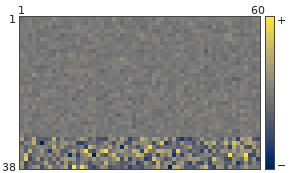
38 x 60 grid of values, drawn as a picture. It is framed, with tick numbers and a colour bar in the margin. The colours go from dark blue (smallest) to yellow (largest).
Mirror symmetry: none. Slope: none. Histogram: heavy tails on both sides. Stripes: none. Seam: horizontal, 80% of the way down, the top part calmer. Grain: fine.
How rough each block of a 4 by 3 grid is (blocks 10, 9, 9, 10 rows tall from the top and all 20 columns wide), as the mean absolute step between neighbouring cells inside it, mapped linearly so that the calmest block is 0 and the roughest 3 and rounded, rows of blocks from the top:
0 0 0 / 0 0 0 / 0 0 0 / 3 3 3
